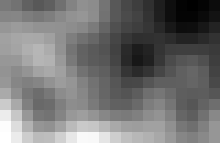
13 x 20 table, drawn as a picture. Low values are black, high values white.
Ninth with the highest average: bottom left. Stripes: none. Histogram: bell-shaped. Slope: up to the bottom left. Ninth with the lowest average: top right.
